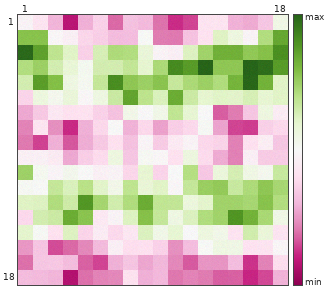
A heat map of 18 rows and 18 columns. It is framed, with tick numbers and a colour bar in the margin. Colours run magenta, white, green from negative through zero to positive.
Ninth with the highest average: top right. Stripes: horizontal, repeating 2 times. Grain: streaks across.
